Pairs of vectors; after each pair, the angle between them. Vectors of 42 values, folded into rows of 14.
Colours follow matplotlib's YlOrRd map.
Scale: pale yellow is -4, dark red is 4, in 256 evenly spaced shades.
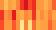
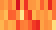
orthogonal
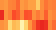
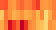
nearly opposite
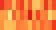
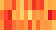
nearly opposite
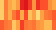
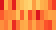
nearly opposite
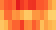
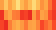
nearly opposite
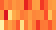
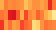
partly opposed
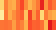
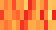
partly opposed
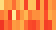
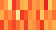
orthogonal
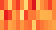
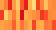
nearly opposite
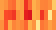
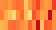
nearly opposite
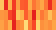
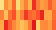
partly aligned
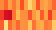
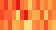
partly aligned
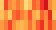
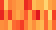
nearly opposite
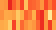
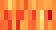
nearly opposite
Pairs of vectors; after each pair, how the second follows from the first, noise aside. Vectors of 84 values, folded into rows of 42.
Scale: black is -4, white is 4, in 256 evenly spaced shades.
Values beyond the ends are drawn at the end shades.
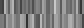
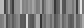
negated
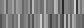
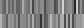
negated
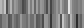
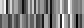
scaled up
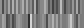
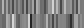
negated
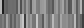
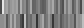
negated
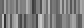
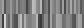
negated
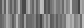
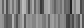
negated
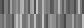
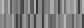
negated
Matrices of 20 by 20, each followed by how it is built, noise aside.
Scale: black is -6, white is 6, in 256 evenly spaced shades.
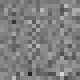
low rank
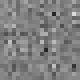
low rank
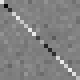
diagonal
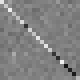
diagonal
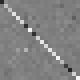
diagonal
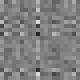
low rank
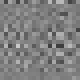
low rank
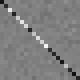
diagonal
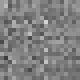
low rank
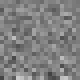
low rank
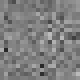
low rank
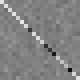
diagonal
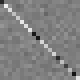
diagonal
